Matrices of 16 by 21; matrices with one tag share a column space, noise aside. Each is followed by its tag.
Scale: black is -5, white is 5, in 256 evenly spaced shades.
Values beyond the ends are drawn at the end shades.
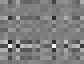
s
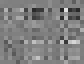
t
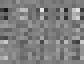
t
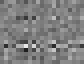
s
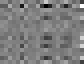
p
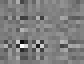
s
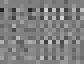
t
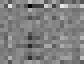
p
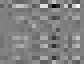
p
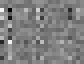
t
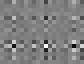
s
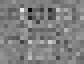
t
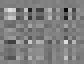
t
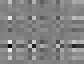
s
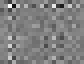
p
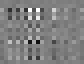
t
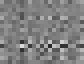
s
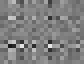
s
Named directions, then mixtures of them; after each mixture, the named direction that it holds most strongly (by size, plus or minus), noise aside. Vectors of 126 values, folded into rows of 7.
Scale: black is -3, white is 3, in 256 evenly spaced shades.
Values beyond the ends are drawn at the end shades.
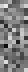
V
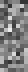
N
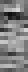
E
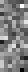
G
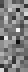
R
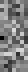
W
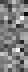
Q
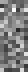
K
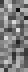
R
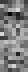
E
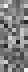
V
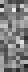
K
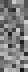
K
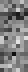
E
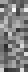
K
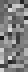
N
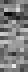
E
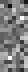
Q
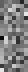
R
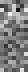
K
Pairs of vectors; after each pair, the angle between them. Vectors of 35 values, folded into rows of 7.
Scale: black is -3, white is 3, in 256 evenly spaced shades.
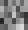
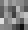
nearly opposite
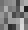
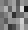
nearly parallel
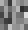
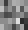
orthogonal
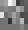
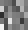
partly opposed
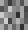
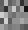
partly aligned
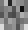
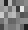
nearly opposite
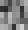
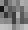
partly aligned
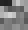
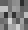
orthogonal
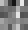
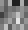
partly aligned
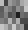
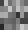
orthogonal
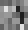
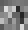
nearly parallel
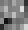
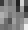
partly aligned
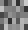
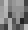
partly opposed
